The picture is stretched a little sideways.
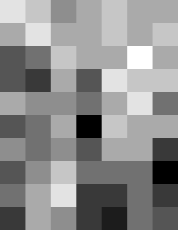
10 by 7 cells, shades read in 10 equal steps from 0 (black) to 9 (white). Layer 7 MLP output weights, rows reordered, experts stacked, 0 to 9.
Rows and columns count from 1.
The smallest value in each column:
2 2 5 0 1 4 0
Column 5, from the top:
7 7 6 8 6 7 6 4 2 1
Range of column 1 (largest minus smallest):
6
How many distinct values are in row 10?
6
